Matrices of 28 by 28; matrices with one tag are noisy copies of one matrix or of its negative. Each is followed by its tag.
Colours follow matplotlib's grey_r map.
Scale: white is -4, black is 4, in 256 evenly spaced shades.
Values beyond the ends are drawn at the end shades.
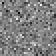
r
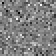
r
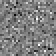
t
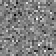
t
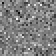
r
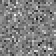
t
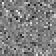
r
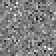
t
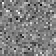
r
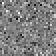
r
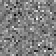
t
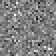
t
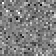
r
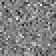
r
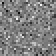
r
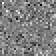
r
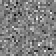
t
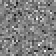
t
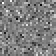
r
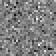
t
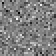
r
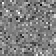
r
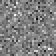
t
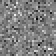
t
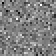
r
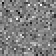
r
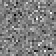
t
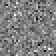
t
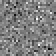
t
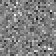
t
